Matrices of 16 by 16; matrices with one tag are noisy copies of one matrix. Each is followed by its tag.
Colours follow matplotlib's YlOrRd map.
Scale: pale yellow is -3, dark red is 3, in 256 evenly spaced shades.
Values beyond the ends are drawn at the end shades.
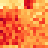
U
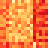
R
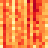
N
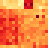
U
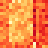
R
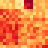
U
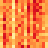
N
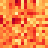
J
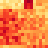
U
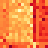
R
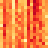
N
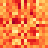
J
